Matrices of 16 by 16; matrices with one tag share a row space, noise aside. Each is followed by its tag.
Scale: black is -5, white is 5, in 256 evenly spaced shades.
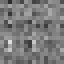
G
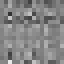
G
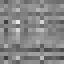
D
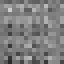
G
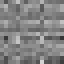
D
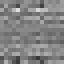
D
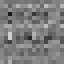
G
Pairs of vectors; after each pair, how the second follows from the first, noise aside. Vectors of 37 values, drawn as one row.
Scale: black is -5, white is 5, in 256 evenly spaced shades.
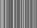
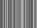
wrapped around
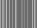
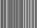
wrapped around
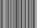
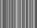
negated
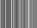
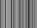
negated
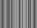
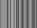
wrapped around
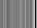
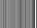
negated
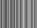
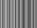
negated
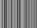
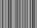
wrapped around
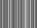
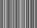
wrapped around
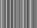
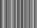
wrapped around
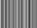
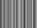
wrapped around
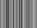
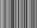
wrapped around
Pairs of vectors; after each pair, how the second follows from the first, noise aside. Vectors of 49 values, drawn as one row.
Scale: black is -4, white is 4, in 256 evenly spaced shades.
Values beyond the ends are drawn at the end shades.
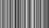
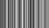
reversed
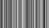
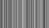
shrunk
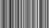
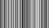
sign-scrambled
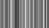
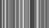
reversed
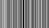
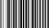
scaled up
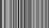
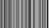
wrapped around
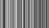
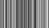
wrapped around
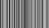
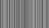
shrunk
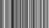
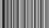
wrapped around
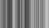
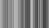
wrapped around
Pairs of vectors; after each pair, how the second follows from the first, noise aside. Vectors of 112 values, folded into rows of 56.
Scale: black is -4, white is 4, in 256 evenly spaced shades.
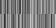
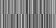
wrapped around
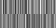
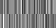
wrapped around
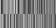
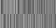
shrunk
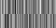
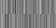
shrunk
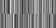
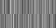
shrunk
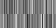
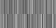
shrunk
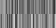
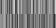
wrapped around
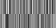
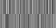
shrunk
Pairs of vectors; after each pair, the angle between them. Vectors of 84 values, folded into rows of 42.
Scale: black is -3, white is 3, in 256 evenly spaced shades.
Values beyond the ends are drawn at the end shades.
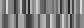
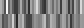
nearly parallel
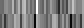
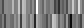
nearly parallel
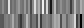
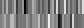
orthogonal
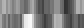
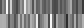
orthogonal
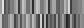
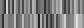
orthogonal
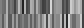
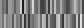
partly aligned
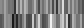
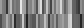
orthogonal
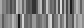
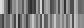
partly aligned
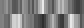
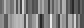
partly aligned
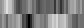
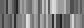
partly opposed
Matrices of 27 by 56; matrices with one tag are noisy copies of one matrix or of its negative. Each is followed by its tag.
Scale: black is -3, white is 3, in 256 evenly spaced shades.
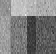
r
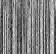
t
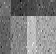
r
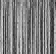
t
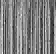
t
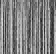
t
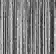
t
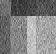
r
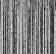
t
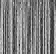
t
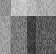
r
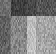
r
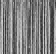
t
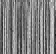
t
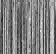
t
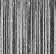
t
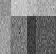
r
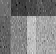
r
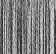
t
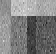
r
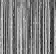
t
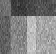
r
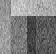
r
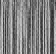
t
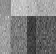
r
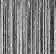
t
